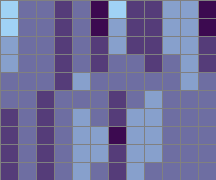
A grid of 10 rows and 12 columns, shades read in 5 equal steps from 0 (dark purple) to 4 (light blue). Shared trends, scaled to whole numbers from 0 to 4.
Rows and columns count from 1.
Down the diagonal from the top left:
4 2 2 1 3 2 1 3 3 2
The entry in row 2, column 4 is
1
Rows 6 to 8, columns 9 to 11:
3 2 2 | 3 2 2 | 3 2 2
